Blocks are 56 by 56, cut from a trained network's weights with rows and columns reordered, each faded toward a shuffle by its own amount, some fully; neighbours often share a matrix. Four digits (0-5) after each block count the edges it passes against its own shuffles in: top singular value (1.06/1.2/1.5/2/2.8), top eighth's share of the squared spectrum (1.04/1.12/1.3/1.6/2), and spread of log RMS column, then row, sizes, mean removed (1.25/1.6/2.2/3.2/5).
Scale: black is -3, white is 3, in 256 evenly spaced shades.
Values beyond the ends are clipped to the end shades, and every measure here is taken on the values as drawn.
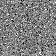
0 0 0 0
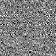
2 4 1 2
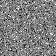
0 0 0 0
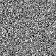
2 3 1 1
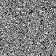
1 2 0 0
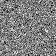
0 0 0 0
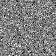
0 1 0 0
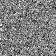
0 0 0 0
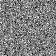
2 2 0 0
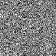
3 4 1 2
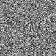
3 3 0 0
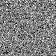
0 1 0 0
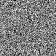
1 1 0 0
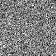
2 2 0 1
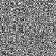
3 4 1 1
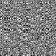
4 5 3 3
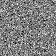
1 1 0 0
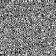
3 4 1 2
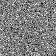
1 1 0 0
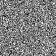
1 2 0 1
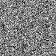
2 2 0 0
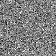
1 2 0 0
